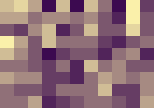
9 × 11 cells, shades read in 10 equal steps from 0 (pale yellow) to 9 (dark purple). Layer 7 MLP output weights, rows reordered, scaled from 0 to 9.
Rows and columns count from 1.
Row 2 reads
3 3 5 4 4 5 4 6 8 0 6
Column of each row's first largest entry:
4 9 5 9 4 6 6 4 4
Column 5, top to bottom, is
2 4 8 5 7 5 7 5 7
